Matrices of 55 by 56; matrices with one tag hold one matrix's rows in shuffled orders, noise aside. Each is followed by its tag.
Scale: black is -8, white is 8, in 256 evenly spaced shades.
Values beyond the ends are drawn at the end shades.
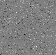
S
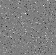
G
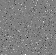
G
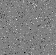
S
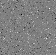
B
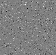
G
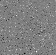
S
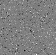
S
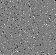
B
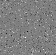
G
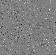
B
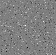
G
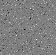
S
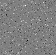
G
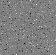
S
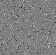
B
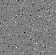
S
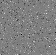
B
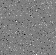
S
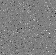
B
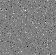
G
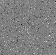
B
